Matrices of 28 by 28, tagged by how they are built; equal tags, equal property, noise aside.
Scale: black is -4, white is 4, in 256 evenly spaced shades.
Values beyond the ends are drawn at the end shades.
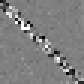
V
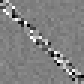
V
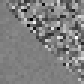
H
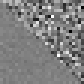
H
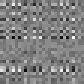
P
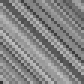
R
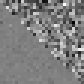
H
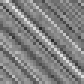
R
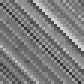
R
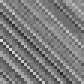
R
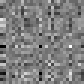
P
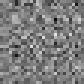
P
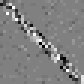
V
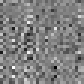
P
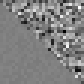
H
